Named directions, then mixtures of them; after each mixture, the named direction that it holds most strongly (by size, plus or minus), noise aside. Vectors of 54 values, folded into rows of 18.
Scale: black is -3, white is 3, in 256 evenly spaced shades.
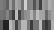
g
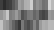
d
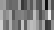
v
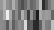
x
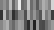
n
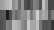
d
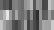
d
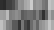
d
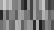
d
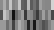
n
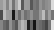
n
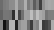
g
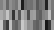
v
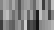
x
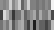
n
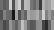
g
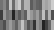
n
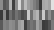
n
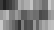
d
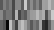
g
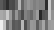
d
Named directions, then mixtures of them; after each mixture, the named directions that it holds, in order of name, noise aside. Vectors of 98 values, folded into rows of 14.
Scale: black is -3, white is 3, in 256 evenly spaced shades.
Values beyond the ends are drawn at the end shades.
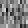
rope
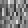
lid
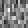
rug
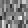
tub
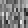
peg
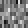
peg, rug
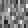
peg, rug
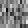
rope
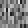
rope, rug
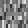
tub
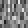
lid, rug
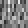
lid, rug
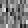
rope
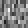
rug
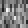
rope, rug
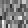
tub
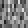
lid, rug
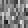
peg, rug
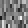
tub
